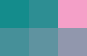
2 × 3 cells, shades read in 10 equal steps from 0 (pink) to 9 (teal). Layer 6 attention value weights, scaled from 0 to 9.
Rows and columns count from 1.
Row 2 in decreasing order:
7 6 4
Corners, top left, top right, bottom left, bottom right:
9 0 7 4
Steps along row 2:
down down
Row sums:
17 17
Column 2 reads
8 6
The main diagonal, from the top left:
9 6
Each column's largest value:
9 8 4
